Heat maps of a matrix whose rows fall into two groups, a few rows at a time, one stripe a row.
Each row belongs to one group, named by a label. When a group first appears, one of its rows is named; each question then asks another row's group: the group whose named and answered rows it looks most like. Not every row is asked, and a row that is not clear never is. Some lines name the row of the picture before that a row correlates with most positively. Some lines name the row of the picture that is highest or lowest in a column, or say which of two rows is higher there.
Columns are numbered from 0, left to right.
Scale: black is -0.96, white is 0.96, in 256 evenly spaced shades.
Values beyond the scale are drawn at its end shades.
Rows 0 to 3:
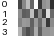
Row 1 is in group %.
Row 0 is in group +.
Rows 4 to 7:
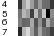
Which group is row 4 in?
+
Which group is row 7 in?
+
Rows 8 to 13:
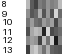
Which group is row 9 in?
%
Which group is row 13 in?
+
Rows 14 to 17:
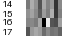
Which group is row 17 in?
+
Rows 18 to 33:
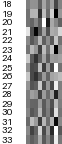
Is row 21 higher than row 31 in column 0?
Yes
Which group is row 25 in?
%
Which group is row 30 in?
%
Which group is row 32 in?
%
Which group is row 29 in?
%
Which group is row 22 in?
%
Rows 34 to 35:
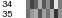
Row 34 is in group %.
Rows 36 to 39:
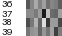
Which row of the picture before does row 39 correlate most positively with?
35
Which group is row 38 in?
+
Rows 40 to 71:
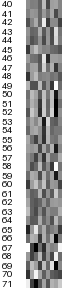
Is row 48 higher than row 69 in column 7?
Yes
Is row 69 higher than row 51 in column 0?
No
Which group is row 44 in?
%
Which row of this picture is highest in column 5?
53
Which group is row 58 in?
%
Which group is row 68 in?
%
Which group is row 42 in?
+
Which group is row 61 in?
%
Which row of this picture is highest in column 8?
67
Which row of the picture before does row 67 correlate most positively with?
37
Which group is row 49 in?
%
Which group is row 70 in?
+
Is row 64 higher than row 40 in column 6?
No
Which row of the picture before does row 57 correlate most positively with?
37
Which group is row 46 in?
+
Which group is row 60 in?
+
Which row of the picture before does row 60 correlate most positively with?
36
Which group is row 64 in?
%
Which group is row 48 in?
+
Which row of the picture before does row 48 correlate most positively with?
36
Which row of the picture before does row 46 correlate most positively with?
38
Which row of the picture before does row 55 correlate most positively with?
37
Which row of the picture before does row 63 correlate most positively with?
37
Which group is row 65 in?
+
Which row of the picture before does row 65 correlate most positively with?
36
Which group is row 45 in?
+
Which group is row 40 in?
+
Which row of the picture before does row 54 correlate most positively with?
37
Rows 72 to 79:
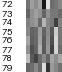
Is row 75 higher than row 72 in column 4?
Yes
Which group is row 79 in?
+
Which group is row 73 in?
+
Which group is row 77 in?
%
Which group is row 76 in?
%
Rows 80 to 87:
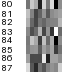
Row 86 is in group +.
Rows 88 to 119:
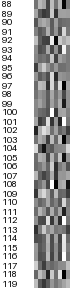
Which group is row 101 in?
%
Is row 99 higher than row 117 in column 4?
Yes
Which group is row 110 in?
%
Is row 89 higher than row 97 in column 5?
No
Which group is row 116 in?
%
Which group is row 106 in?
+
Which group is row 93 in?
%
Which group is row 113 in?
+
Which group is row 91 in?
%
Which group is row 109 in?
+
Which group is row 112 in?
%
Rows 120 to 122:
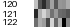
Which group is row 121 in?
+
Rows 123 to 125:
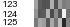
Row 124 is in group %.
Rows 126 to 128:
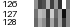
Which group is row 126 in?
%
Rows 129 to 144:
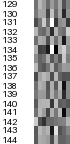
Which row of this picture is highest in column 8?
132
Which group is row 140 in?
+
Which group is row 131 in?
+
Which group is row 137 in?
+
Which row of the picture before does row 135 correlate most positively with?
126
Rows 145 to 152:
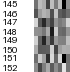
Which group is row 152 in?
%
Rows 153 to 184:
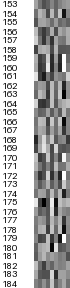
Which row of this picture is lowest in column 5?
175
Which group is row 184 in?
+
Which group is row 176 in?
+
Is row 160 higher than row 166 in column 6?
No
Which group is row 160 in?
%
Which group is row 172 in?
%
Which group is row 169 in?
+
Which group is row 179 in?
%
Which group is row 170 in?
%
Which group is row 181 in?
+
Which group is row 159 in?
%
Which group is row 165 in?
%
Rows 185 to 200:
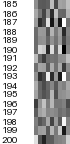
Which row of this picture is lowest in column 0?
196
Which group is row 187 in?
%
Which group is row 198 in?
%
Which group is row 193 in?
%
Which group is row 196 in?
+
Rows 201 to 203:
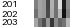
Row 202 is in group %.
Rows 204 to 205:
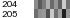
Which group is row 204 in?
%
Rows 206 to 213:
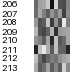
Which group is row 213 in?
%
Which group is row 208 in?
%
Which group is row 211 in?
+
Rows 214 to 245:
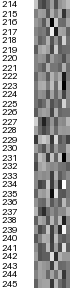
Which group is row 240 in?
+
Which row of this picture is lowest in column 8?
229
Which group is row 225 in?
%
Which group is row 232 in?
+
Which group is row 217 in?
+
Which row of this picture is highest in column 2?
229
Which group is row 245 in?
+
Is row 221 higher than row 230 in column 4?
Yes
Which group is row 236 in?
%
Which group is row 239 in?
%
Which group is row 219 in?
+
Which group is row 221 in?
%
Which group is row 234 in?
%
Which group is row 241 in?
%
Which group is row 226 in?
+
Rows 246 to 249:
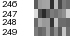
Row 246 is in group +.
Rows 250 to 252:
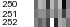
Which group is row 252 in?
+
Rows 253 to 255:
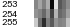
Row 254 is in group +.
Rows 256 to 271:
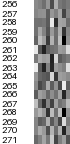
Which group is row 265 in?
%
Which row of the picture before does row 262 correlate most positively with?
253
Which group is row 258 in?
+
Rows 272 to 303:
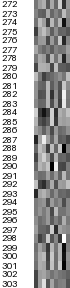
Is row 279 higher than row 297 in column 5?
Yes
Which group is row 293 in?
+
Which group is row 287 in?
+
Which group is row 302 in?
+
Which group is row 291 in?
%
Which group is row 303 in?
+
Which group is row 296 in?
%
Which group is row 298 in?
%
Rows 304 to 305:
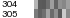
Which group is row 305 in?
%
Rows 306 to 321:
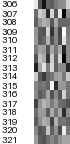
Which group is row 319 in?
+
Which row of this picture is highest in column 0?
306
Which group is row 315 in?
+
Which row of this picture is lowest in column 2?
306
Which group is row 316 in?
%
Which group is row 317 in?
+
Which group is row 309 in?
%
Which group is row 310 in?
%
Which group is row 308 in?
+
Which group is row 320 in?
%
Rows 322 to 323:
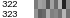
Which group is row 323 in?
%
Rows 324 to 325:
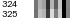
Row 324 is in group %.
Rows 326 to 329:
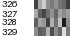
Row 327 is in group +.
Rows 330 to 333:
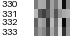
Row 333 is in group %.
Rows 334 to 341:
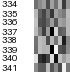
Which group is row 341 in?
%
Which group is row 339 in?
+
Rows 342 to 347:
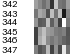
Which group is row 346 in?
+
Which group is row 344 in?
%
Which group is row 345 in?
+
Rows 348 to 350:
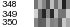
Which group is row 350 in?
%
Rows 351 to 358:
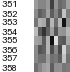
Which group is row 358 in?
+
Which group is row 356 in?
%
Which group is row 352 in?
%
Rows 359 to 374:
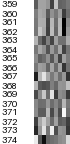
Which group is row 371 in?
%
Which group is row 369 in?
+
